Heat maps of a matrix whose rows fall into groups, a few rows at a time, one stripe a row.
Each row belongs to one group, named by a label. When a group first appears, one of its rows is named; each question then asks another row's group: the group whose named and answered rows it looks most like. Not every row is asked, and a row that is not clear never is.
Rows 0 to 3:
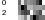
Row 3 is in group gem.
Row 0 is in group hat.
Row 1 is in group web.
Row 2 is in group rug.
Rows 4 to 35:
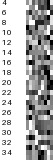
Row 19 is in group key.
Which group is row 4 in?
hat
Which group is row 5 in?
key
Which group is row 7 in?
hat
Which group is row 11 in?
hat
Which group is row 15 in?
hat
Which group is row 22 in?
rug
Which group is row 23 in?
key
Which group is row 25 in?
web
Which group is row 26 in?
hat
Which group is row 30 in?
key
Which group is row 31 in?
web
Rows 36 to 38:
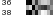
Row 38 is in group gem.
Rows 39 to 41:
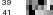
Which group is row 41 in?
web
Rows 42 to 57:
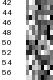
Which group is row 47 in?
key
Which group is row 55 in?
gem
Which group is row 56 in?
hat
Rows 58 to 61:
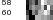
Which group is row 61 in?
web
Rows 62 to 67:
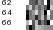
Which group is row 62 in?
key
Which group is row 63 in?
hat
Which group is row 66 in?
hat
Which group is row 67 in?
web
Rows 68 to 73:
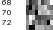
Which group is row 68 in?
rug
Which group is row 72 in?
hat
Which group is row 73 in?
web
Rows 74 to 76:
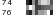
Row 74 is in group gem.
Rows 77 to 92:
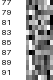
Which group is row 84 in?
web
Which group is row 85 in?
hat
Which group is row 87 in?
web
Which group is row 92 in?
rug
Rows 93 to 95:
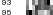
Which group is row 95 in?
gem
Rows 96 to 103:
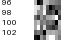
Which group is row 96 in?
web
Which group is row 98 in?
key
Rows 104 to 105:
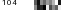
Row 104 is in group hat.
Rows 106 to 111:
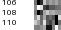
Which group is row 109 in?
hat
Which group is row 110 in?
key
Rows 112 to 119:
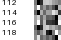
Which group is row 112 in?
web
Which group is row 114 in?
gem
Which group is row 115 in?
hat
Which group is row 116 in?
hat
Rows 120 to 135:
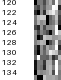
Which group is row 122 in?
gem
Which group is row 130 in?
gem
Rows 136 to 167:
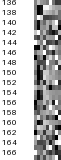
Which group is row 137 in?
web
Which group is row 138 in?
web
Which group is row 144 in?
key
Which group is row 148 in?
rug
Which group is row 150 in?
web
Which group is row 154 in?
web
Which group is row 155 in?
web
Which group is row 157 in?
gem
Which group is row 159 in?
hat
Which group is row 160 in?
web
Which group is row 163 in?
hat
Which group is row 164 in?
rug
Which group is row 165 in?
rug
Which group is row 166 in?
key
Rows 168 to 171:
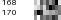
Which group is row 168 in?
hat
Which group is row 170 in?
web
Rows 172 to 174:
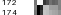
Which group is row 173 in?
web
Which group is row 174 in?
web
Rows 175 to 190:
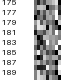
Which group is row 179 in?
hat
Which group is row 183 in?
rug
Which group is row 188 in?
rug
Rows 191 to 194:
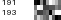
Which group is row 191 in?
gem
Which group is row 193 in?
rug
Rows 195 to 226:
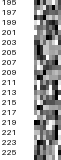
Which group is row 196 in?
key
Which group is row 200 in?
hat
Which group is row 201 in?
key
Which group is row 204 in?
web
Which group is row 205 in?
web
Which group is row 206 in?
rug
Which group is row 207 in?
hat
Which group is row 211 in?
hat
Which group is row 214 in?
hat
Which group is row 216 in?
web
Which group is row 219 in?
gem
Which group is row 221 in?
hat
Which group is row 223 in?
rug
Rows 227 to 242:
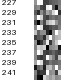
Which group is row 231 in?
gem
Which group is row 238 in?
rug
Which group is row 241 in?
rug
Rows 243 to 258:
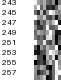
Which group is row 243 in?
key
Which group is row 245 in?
gem
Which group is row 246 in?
key
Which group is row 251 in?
key
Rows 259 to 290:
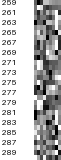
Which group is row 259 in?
web
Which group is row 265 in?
hat
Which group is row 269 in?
rug
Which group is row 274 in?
rug
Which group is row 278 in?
key
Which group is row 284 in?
hat
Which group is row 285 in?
key
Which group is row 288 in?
hat
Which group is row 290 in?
key
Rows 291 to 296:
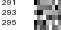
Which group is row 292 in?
key
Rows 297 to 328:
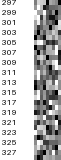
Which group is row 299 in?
key
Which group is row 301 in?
hat
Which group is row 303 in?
gem
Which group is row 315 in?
hat
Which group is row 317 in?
gem
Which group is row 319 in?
gem
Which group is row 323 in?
key
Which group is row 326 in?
hat
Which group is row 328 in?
web
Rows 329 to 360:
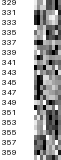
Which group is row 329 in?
key
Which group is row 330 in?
key
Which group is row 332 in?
gem
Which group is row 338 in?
key
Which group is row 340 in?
web
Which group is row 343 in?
hat
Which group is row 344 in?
web
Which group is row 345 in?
web
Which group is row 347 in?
web
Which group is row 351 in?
key
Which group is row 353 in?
key
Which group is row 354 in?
key
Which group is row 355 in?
key
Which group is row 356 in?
rug
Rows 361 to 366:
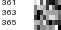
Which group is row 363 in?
web
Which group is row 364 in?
gem
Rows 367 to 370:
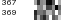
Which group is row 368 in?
key
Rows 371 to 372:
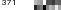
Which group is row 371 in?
key
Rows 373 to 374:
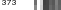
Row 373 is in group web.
